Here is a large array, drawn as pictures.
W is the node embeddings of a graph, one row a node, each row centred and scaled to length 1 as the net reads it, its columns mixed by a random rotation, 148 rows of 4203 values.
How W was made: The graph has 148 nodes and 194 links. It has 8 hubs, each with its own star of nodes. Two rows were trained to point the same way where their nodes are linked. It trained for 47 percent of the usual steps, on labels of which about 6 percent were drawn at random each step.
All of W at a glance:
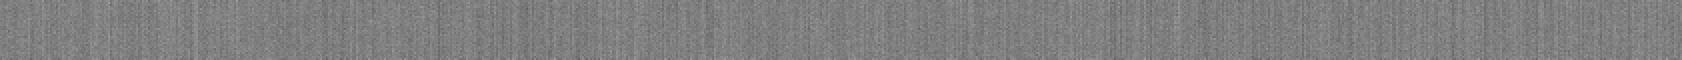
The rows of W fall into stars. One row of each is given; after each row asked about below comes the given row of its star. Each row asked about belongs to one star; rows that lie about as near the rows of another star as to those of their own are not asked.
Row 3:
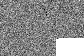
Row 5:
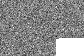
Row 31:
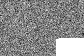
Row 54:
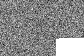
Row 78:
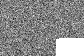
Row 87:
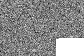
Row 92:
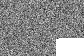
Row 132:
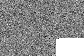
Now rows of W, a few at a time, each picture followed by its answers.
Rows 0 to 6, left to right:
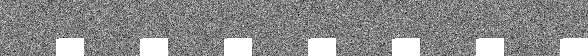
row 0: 3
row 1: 31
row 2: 31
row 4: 3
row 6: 132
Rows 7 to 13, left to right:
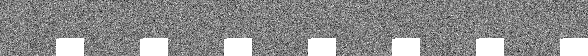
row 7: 31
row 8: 54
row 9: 3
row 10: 5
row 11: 5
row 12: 87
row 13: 3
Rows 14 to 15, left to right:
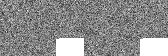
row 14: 132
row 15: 31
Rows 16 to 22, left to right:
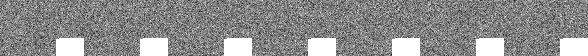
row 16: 31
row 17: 31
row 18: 5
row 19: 92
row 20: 92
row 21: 31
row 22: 31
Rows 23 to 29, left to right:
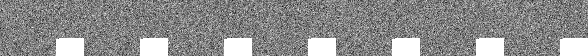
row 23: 78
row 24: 3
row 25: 3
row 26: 31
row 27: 132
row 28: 5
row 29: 5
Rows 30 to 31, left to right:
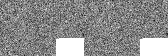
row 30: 31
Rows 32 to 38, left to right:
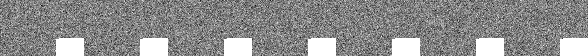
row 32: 92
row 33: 3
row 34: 87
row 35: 5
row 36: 5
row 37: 78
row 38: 78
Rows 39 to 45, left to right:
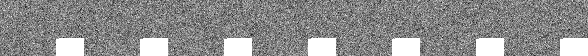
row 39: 3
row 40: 54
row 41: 31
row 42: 54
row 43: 31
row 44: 87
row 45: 87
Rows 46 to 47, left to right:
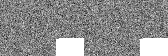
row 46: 78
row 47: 31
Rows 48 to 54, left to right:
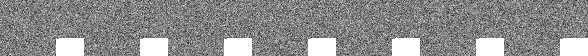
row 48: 132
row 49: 92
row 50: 3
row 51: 92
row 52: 5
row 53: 54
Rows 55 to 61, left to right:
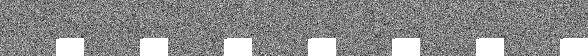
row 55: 54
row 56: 54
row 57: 5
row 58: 54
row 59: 31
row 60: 78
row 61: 78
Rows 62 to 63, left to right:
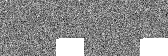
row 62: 92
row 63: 132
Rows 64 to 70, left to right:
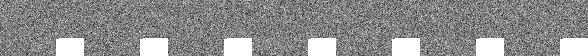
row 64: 87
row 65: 92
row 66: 132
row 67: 54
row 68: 3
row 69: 54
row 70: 3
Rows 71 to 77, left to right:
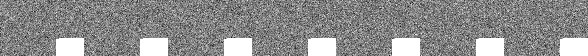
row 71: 3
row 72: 31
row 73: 3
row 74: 31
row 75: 5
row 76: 92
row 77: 132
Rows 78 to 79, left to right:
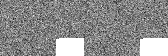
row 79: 132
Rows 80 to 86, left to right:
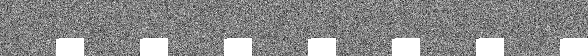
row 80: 87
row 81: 92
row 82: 3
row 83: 3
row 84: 5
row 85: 54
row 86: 132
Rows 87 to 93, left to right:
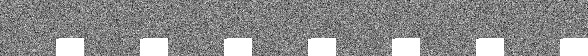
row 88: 78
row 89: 92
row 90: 87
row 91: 31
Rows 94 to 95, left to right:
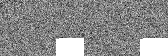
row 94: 31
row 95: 92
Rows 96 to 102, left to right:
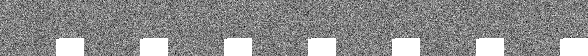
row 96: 132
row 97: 78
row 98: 54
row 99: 3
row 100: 87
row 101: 78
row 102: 92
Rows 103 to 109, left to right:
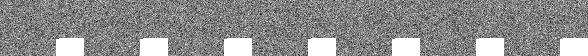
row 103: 132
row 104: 87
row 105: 54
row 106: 92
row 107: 5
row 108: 31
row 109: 31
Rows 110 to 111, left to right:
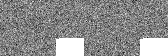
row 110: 78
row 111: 3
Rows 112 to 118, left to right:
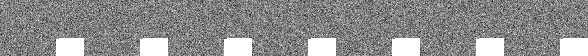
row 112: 78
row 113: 31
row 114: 132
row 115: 3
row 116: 132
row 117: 3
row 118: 5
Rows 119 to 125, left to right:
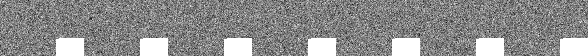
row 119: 5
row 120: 31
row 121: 87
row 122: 132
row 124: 78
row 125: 54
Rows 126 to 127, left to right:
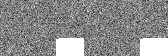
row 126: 5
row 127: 132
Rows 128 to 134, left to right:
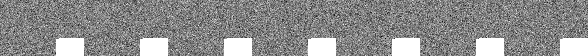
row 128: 5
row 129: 3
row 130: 87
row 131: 132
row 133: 78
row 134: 3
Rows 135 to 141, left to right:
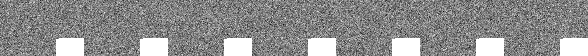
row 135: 5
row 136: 5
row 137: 3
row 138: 87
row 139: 78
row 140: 78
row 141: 87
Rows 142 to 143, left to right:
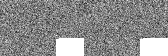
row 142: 132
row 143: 54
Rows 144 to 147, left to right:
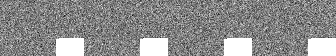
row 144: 132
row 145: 54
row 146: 78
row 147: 5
